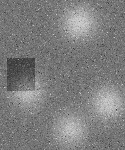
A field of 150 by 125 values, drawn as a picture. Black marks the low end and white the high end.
Odd patch: lower, in the middle left. Bumps: four. Average level on the scale: 50%.
